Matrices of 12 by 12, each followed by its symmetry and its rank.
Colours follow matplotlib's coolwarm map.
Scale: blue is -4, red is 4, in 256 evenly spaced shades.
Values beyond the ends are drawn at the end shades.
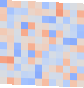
symmetric, full rank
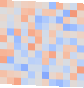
neither, full rank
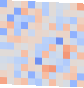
symmetric, full rank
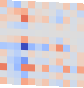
neither, rank two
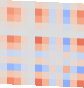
symmetric, rank one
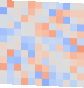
antisymmetric, full rank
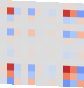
symmetric, rank one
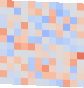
neither, full rank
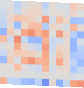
neither, rank two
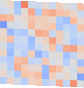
antisymmetric, full rank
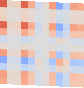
symmetric, rank one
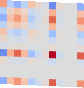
symmetric, rank one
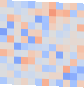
neither, full rank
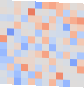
antisymmetric, full rank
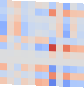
neither, rank two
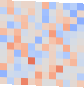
neither, full rank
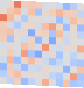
symmetric, full rank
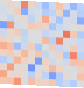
antisymmetric, full rank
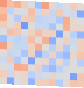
symmetric, full rank
